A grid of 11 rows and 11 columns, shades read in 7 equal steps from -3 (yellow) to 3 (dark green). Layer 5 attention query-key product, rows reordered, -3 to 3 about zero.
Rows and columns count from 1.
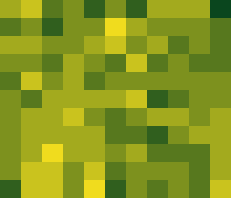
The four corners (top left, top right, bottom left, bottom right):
-1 3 2 -2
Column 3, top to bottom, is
1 2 0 1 0 -1 -1 -1 -3 -2 -2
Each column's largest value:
2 1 2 0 2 2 2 2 1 1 3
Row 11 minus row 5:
1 0 -2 1 -4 2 0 1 0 1 -2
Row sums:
2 0 -4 2 -1 -2 -6 -2 -5 -5 -3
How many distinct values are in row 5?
4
